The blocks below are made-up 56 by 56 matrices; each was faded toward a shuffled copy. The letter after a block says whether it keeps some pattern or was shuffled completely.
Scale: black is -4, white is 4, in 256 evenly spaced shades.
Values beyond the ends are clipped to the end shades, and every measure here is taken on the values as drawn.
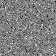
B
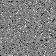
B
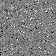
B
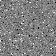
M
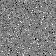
B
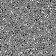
M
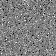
B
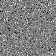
B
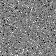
B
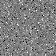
M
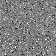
B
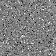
B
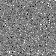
B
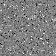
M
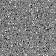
B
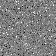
B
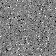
B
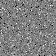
B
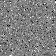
M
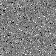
B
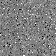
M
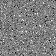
M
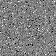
M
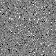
M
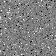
B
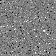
M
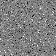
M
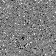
M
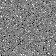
B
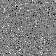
M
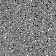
B
